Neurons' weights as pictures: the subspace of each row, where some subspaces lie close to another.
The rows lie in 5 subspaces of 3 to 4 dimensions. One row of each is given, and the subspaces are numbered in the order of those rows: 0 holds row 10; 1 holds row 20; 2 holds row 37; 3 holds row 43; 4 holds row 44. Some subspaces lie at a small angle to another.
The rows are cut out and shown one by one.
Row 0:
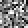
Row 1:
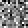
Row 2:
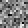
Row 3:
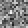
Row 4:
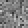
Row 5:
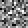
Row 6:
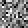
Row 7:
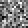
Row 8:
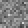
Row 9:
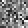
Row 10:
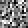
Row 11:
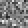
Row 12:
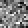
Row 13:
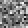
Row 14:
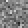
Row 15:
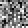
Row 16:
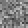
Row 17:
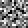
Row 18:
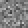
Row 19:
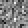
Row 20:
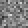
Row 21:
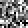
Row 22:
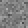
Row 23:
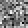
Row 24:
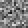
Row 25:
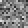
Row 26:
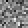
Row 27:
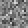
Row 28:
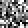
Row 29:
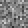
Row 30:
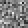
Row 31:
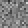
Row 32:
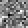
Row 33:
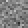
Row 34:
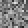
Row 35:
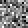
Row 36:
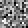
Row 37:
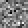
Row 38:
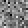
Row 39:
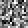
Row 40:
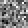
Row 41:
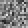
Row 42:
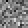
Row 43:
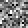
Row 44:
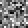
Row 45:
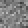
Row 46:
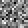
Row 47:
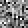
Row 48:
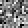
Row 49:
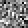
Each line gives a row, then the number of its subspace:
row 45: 4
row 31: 1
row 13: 4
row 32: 1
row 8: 3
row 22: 1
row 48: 3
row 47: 1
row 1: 1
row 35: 4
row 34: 4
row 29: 1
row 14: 2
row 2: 3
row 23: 0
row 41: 0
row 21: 4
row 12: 4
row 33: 2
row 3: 0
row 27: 0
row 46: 3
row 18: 2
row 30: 0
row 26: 2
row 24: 2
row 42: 2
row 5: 2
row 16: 0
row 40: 4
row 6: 1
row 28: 4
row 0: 4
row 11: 4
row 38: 1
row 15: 1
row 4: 3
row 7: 1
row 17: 2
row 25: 4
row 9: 3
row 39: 0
